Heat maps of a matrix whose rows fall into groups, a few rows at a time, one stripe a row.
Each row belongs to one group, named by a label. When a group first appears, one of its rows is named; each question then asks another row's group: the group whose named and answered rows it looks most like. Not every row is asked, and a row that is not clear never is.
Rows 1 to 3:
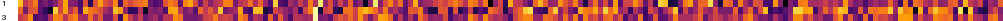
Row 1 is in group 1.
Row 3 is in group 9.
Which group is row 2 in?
9
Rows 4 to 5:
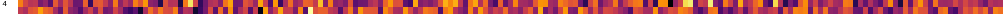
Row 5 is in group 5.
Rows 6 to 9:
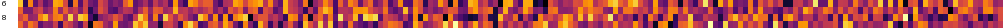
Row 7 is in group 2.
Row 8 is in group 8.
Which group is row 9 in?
1
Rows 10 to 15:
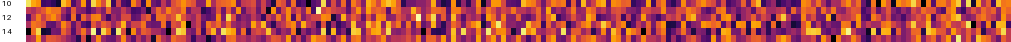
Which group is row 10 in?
9
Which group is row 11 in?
5
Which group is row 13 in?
9
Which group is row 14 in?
9
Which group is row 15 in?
5
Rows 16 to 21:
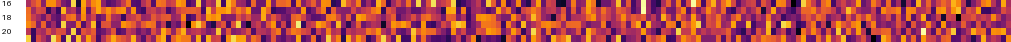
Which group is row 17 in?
9
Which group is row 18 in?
2
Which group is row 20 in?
2
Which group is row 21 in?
8
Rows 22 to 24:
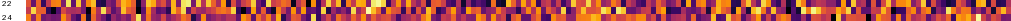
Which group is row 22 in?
8
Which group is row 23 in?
9
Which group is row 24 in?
2
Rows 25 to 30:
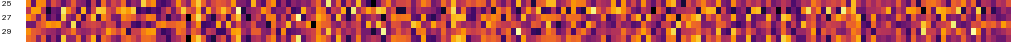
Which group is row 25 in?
1
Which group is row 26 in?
9
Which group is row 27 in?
1
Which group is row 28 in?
5
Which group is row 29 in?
1
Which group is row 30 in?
1
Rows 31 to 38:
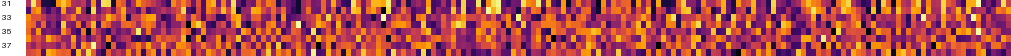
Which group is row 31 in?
9
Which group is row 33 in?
1
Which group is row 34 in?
1
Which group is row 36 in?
5
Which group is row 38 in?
8
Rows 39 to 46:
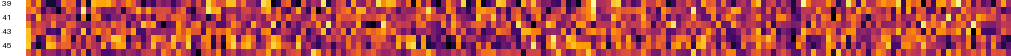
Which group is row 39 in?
9
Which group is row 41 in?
5
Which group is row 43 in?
9
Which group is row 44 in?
8
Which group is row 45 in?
8
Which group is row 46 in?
2
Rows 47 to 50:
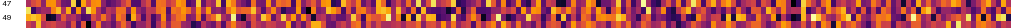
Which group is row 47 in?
5
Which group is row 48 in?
8
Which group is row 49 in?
9
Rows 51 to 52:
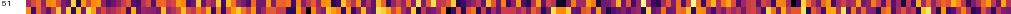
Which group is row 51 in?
5
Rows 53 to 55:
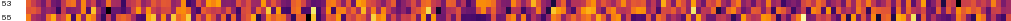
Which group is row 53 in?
2
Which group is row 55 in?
8
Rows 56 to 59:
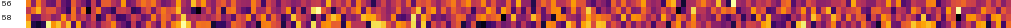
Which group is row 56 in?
1
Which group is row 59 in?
8
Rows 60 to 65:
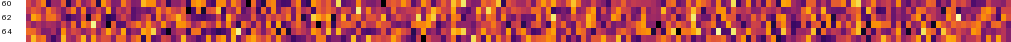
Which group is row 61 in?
5
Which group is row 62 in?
5
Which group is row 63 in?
2
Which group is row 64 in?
1
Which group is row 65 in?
9
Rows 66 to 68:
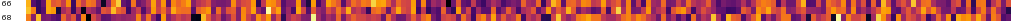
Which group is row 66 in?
8
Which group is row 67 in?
8
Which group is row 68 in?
2
